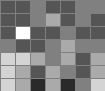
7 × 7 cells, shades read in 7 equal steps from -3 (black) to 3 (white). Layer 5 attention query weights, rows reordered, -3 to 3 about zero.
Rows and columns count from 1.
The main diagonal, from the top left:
-1 -1 -1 0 1 -1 2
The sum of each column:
3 4 -4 1 -2 -3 2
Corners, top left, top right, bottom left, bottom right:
-1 0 2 2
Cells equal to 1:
10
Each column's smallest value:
-1 -1 -2 -1 -2 -1 -1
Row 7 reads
2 1 -2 1 -2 0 2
